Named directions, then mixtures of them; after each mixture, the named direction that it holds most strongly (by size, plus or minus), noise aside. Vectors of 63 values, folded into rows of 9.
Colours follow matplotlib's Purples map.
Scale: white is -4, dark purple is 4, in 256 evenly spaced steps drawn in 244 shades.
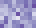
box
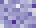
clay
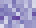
box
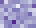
clay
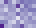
clay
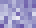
box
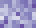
box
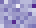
clay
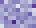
clay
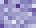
clay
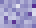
clay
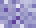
clay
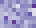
clay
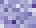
clay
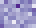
clay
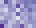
box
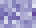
box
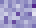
box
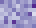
box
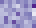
box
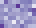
clay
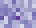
box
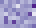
clay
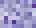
box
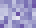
box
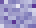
clay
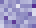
clay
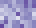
box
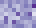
box
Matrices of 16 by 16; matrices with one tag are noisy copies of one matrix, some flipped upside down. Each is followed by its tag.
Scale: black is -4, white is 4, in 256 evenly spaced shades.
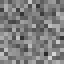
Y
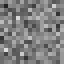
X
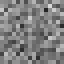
Y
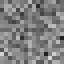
Y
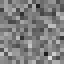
Y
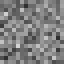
X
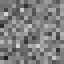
X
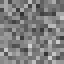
Y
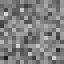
X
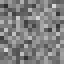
X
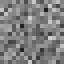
Y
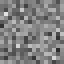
X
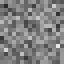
X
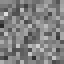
X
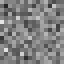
X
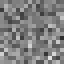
Y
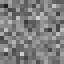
X
